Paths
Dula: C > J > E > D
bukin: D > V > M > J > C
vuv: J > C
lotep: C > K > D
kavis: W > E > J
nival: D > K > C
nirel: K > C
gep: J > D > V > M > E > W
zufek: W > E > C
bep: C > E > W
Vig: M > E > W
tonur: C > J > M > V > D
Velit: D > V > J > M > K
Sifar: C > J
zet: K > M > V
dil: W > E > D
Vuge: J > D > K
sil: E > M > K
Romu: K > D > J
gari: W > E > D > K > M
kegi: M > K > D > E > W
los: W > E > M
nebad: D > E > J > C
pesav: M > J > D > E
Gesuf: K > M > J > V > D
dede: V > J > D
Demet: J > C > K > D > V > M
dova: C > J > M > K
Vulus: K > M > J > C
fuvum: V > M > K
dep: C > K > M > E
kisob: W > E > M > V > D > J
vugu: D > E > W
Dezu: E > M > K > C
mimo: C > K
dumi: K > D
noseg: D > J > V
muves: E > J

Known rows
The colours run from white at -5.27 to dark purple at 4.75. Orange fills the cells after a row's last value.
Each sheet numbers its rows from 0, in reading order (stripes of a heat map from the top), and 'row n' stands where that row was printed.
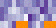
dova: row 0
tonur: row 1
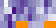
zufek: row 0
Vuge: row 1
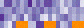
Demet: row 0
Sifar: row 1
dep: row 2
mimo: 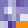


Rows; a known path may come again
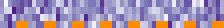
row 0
zufek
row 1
nebad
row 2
gari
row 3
Gesuf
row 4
dep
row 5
dova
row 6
pesav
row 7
los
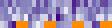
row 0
Vulus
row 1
kisob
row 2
dumi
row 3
Sifar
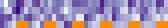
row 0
dil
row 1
Demet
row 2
mimo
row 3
dede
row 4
Vuge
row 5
Romu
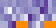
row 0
Dezu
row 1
tonur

